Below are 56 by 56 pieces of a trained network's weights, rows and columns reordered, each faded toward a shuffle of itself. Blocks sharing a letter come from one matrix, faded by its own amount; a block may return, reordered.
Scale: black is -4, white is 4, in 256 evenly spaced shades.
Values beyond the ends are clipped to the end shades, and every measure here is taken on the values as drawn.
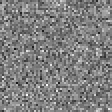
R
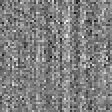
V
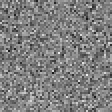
R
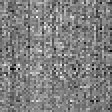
V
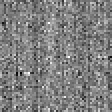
V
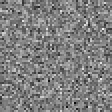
R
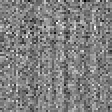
V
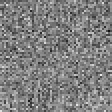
R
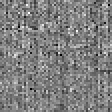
V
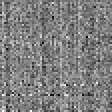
V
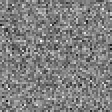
R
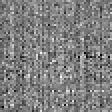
V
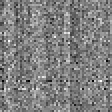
V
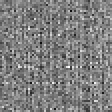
V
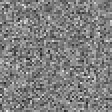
R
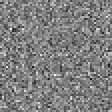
R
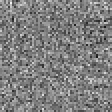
R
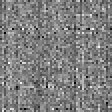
V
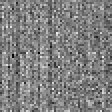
V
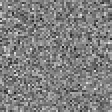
R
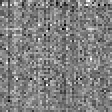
V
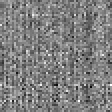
V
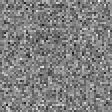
R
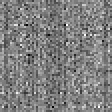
V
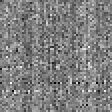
V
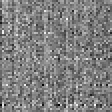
V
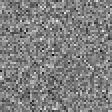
R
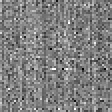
V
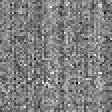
V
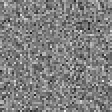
R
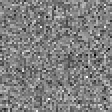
R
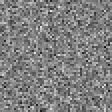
R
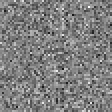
R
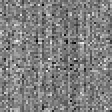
V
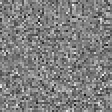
R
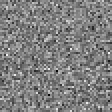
R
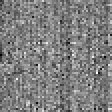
V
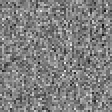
R
